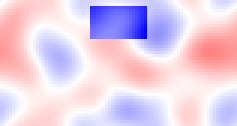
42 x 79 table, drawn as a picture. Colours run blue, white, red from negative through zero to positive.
Slope: none. Stripes: none. Roughest part: top middle. Ninth with the lowest average: top middle. Odd patch: lower, in the top middle.
